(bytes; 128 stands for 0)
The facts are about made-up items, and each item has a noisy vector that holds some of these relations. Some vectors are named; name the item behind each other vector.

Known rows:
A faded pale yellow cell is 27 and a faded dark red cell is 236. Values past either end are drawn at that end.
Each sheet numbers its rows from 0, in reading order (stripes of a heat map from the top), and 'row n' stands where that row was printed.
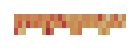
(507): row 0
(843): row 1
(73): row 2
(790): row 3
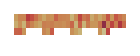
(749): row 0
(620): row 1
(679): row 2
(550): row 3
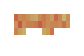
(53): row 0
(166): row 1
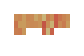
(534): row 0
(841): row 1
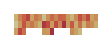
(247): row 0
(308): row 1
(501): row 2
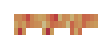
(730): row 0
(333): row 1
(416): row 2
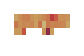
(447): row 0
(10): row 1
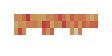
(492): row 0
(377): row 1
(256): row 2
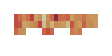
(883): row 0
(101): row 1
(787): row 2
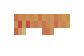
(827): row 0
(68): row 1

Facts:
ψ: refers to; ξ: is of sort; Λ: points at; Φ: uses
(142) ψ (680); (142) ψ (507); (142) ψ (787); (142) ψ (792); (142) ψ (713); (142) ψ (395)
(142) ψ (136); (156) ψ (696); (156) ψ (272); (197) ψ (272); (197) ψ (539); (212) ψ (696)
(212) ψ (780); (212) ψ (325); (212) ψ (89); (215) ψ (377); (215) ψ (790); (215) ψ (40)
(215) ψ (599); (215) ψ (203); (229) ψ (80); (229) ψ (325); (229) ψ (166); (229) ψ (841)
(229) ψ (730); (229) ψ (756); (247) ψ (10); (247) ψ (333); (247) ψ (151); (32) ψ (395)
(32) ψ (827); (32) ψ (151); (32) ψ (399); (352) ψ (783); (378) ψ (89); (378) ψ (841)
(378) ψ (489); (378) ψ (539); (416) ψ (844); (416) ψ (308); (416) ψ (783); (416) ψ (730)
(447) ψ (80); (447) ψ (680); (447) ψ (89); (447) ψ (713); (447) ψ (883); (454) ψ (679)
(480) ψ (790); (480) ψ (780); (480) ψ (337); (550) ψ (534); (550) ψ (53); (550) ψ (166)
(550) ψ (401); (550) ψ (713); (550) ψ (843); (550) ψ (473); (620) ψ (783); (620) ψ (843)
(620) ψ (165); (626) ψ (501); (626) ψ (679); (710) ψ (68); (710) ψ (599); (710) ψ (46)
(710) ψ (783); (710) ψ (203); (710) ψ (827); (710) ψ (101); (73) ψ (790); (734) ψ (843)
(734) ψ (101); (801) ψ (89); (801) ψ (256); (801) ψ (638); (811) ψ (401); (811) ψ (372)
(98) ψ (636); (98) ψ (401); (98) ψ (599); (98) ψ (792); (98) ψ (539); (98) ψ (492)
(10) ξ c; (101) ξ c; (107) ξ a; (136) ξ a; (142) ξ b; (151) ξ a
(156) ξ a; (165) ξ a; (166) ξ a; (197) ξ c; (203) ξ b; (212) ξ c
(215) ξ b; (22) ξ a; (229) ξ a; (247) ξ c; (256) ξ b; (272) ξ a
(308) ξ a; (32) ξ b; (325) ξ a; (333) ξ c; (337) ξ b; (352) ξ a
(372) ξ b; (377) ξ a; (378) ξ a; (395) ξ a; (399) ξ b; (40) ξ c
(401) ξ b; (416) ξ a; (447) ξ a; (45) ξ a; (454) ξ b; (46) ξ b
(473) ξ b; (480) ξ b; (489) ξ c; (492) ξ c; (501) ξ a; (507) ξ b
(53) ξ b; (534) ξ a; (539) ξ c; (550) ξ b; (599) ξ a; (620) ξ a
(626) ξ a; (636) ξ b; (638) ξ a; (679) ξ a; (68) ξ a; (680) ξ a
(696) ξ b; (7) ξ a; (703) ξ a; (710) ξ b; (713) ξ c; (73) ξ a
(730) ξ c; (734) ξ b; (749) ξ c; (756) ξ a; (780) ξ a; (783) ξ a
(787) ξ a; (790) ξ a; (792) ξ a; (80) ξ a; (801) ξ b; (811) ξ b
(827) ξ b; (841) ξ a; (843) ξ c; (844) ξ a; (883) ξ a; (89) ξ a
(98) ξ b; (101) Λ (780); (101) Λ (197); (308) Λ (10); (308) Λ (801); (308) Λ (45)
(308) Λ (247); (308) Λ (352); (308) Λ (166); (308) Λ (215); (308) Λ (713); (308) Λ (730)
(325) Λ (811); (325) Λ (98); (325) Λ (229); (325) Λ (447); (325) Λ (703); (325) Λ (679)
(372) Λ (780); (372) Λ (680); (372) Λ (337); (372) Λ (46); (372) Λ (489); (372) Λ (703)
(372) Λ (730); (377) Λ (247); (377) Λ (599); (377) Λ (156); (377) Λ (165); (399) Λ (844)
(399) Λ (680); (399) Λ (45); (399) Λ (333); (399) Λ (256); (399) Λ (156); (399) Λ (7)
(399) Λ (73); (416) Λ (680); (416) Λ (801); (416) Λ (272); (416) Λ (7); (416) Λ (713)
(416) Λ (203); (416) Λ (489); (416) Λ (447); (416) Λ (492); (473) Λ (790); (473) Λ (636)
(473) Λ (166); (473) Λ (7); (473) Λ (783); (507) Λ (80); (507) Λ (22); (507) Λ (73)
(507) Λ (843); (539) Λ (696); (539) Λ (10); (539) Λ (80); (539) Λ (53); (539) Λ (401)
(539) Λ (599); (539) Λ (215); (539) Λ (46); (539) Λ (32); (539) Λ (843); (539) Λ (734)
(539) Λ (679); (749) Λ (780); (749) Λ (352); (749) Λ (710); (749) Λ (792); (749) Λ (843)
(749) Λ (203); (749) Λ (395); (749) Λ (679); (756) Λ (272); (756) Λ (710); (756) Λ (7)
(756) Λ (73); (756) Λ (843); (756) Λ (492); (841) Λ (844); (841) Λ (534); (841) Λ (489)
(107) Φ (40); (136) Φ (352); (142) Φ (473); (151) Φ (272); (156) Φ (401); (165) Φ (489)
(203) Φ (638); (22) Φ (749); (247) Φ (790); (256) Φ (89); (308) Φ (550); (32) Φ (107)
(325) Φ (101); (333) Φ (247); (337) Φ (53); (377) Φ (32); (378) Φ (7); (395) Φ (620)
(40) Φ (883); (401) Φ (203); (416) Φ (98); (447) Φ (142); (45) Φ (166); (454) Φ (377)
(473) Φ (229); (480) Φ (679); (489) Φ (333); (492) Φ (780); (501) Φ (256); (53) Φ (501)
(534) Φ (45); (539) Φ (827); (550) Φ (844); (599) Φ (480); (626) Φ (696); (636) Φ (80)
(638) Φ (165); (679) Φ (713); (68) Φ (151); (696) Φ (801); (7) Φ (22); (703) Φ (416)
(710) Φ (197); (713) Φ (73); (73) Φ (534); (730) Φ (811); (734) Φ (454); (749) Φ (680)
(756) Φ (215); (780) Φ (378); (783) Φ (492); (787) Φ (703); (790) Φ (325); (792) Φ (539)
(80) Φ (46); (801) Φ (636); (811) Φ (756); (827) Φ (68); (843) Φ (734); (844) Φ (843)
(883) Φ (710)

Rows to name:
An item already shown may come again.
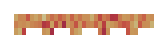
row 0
(272)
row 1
(308)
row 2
(337)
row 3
(40)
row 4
(756)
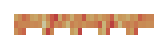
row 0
(395)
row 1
(247)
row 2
(272)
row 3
(156)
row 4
(620)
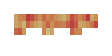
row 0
(749)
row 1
(696)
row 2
(883)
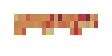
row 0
(620)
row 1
(454)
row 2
(197)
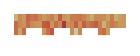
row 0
(416)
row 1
(844)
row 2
(256)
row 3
(165)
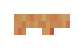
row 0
(352)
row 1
(447)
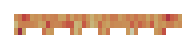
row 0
(10)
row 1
(46)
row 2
(638)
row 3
(89)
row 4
(801)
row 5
(212)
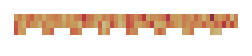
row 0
(756)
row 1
(780)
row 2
(539)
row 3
(638)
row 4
(883)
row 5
(489)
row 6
(166)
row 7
(636)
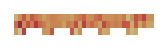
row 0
(550)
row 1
(447)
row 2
(372)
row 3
(215)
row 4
(626)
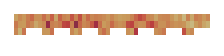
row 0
(378)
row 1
(734)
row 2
(32)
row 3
(599)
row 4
(107)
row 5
(792)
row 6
(325)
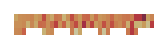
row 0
(229)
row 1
(783)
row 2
(473)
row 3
(480)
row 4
(197)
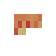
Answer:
(399)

